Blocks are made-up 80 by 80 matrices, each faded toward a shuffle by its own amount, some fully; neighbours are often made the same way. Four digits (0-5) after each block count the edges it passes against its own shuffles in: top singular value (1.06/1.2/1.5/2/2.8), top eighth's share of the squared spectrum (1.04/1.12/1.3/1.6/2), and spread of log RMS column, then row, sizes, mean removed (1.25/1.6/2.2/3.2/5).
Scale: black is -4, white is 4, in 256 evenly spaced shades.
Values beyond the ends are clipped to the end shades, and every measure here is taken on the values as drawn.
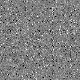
3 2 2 2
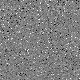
0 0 0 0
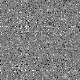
3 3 2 2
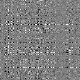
4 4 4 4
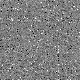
2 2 0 1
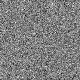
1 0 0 0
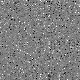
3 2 0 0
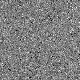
3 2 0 0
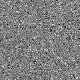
3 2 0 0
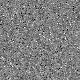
2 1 0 0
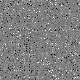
3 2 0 1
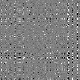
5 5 3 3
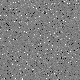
0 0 0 0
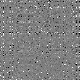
4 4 2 2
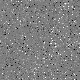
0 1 0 0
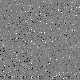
2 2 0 0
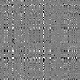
5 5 3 3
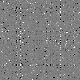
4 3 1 1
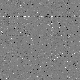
3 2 0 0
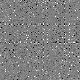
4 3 2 2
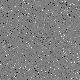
0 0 0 0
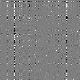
5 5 3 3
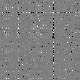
4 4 2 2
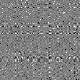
4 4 2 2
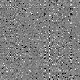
4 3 2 1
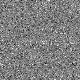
0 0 0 2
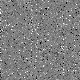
1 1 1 0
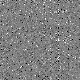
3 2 2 1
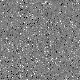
1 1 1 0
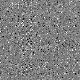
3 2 2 2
